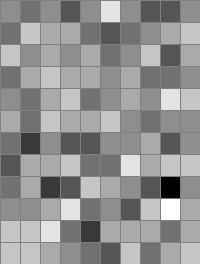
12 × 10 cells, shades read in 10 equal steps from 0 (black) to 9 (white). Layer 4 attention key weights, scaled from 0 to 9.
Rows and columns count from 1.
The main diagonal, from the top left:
5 7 6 6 4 7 5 6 0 6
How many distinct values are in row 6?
4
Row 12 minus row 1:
2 3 1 2 -1 -5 2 1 3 2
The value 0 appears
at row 9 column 9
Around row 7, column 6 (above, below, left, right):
7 4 3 5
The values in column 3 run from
2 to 8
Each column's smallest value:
3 2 2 3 2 3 3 3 0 5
